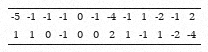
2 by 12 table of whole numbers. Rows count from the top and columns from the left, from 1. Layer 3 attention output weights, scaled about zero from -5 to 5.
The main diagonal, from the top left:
-5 1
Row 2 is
1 1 0 -1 0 0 2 1 -1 1 -2 -4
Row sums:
-14 -2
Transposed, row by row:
-5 1 / -1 1 / -1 0 / -1 -1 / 0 0 / -1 0 / -4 2 / -1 1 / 1 -1 / -2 1 / -1 -2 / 2 -4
